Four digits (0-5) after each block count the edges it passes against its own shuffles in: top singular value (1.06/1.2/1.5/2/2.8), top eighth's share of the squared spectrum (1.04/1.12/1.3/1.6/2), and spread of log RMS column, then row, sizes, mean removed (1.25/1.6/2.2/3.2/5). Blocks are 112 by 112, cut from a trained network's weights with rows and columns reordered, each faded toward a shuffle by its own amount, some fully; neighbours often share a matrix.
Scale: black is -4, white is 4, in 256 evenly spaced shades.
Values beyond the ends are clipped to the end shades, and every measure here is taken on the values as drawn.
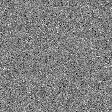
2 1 0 0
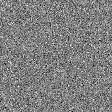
2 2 0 0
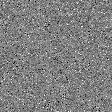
0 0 0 0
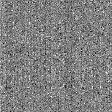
3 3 1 1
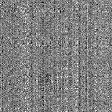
4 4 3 3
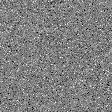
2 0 0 0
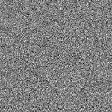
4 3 1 2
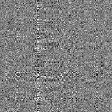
4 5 3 3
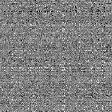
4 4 3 2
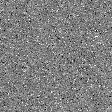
0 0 0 0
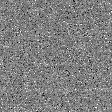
1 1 0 0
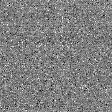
2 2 1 0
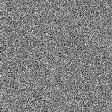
3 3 1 1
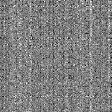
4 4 2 3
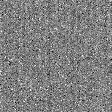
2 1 0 0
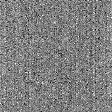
3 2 1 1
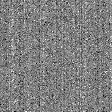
3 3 1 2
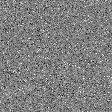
0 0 0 0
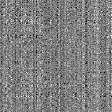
4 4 3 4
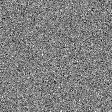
0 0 0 0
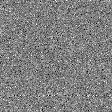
2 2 0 1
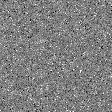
0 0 0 0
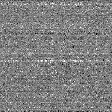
4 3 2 2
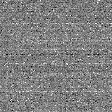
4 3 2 2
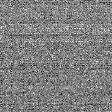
3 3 2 2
